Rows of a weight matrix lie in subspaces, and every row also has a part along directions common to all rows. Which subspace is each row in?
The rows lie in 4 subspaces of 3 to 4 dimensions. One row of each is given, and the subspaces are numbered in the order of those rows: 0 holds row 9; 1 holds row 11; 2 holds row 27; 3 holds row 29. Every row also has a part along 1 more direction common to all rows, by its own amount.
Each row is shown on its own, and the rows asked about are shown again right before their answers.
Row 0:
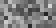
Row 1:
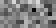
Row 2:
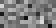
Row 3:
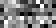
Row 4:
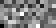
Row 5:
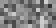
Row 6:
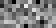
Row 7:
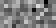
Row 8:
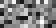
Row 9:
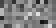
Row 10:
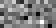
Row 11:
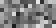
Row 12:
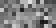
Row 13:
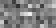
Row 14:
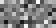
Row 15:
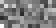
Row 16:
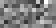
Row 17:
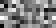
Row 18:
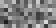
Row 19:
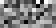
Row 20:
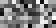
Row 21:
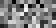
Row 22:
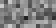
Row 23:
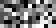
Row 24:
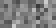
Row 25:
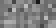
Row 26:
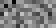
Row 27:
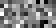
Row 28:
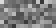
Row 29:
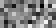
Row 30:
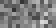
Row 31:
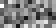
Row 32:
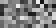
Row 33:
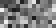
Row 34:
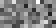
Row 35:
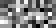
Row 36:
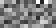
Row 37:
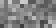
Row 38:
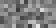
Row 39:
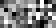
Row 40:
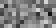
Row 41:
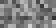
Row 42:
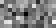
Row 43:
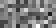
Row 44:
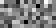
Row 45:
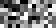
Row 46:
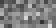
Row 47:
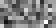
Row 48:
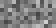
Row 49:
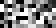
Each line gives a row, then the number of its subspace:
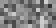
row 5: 3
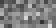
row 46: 0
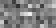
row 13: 2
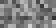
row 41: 2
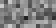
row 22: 2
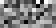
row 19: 1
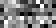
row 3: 2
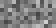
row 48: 3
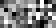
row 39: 3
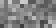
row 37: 0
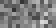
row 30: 0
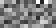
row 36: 1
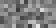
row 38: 3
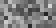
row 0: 2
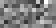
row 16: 1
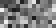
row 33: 0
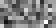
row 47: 3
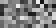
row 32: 2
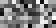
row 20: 2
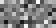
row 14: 0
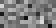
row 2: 0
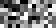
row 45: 0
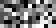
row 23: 0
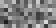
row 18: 3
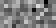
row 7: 1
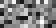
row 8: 0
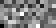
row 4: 3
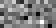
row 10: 0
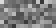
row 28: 1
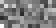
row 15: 3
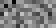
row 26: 2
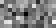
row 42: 0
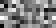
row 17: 3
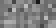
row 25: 2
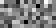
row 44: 1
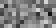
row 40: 2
